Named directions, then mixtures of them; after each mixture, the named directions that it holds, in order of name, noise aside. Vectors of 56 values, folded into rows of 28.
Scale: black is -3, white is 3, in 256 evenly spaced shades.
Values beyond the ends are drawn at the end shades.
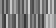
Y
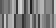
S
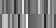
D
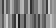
D, S, Y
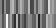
D, S, Y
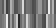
D, Y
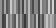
Y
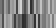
S, Y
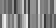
D, Y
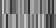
Y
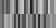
D, S, Y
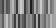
D, S, Y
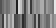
S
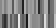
D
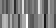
D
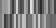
D, S, Y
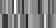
D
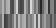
D, S, Y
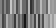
S, Y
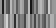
D, S, Y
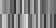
D, S, Y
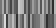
S, Y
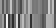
D, S, Y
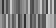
D, Y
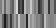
D, S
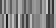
D, S, Y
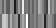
D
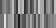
D, S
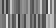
D, Y
